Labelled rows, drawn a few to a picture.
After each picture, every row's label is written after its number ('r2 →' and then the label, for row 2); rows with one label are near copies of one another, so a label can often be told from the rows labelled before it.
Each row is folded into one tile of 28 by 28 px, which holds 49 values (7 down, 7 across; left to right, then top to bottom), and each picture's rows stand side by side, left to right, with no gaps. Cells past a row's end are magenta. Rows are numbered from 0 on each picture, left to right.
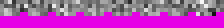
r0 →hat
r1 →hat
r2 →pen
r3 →pen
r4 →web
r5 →pen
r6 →hat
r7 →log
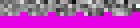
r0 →pen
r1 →web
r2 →web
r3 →log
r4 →hat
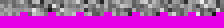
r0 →pen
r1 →hat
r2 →pen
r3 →web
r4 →log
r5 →log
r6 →web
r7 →log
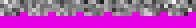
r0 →log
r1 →pen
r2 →pen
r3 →web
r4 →web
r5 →hat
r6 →log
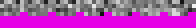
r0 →web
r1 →web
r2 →web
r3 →log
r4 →log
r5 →pen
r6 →hat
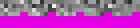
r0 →pen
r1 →hat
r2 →pen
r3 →hat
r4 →web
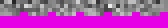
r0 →hat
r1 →web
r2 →pen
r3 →hat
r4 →pen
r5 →web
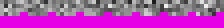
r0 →pen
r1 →web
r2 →pen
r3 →hat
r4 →web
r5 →hat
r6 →web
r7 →log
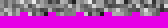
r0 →pen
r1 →log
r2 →web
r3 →log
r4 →hat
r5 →hat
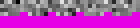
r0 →web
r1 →log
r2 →log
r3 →pen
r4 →web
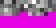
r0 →hat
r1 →log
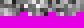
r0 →hat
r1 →log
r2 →web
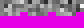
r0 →pen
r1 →web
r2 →hat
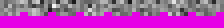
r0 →pen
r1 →hat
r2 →web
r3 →pen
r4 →web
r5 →web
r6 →log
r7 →web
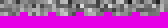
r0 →web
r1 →pen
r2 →hat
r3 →hat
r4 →web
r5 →web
